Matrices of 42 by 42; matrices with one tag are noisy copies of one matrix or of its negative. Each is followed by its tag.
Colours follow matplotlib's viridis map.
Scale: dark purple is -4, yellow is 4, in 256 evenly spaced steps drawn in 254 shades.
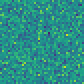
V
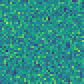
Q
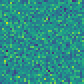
Q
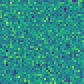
Q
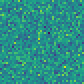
V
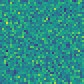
Q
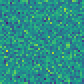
Q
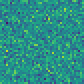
Q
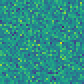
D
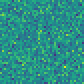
V
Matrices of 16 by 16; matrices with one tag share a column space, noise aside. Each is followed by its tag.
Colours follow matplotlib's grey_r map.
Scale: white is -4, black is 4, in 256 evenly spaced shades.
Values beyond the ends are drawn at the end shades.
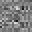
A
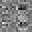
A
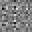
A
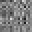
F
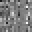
F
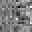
F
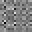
A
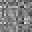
F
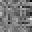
F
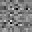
A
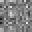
F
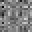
F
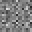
A
